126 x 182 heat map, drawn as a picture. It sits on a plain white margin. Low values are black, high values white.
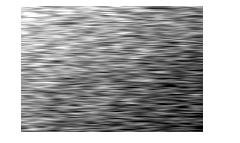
Overall the values sit about 50% of the way up the scale. The ninth with the highest average is the top left. The bottom right is the ninth with the lowest average. The field climbs toward the top left. The grain runs across in streaks.
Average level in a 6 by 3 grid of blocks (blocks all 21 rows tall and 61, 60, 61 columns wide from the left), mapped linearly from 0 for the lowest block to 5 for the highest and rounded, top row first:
543 / 532 / 431 / 321 / 220 / 210
